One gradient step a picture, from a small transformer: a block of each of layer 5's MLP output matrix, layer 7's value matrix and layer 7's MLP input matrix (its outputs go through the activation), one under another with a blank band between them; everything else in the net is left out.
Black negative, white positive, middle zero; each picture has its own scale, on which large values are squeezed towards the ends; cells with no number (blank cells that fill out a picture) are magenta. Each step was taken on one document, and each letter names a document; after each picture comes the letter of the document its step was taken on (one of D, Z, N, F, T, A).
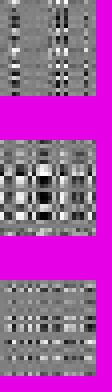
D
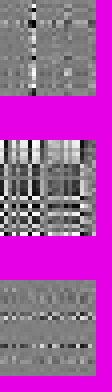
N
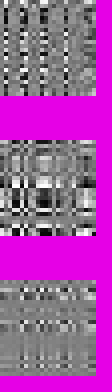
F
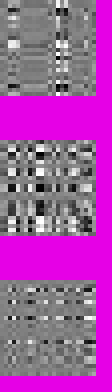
D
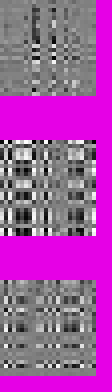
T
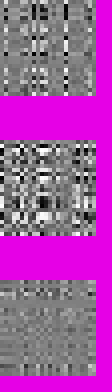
F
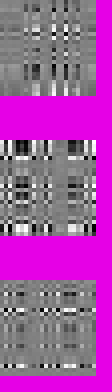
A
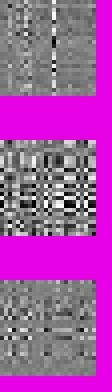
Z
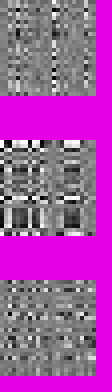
Z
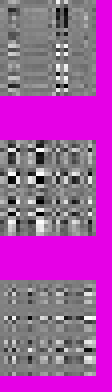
D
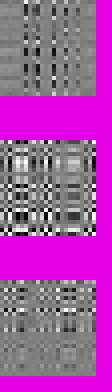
A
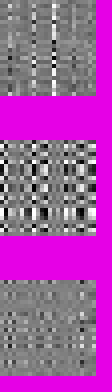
Z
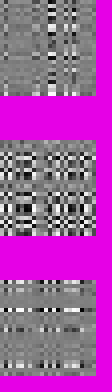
T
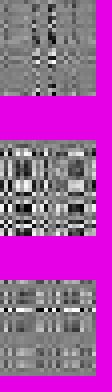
T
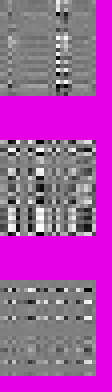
D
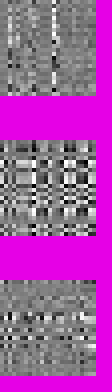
Z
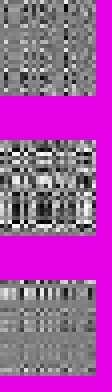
F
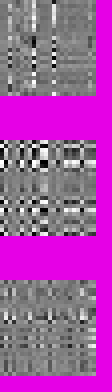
Z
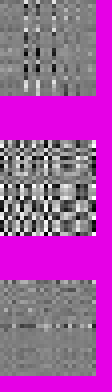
A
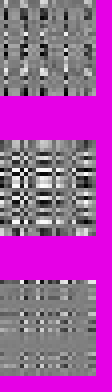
F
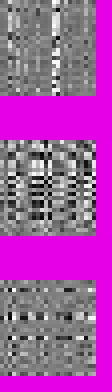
Z
